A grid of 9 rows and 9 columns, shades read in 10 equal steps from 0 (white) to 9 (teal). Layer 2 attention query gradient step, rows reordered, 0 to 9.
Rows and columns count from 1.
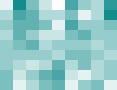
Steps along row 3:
up same down down up down same up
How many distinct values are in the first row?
9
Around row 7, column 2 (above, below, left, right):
4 2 4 2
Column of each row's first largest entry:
2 9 6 2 3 6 5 5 5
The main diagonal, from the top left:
1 7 6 2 4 5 5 3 1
